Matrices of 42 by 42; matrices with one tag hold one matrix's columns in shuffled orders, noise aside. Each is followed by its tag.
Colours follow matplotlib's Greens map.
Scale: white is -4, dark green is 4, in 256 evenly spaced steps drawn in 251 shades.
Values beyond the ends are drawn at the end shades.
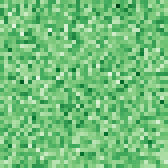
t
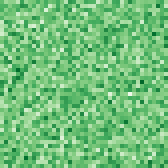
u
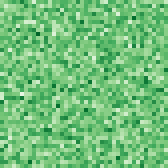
u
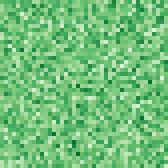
t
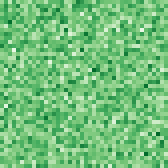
t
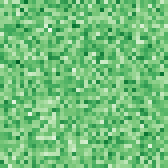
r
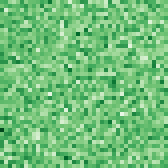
u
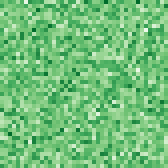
r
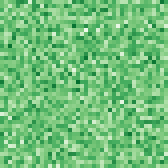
r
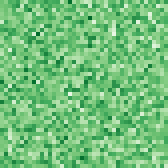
u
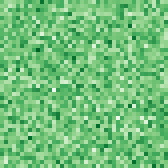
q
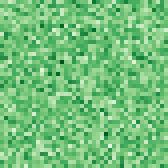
r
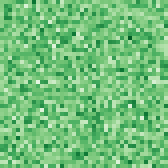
q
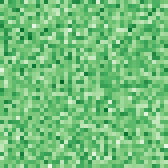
r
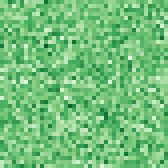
q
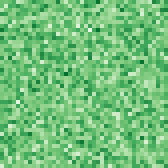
r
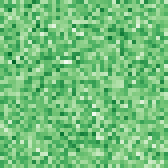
r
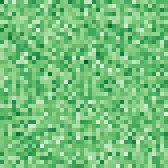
r
